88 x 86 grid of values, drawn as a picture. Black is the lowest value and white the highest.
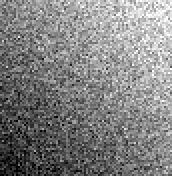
Ninth with the lowest average: bottom left. Stripes: none. Grain: fine. Ninth with the highest average: top right. Slope: up to the top right. Mirror symmetry: none.
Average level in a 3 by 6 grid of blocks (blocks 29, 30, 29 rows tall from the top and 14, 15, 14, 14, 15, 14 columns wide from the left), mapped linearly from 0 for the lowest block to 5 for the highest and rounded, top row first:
233455 | 122334 | 011223
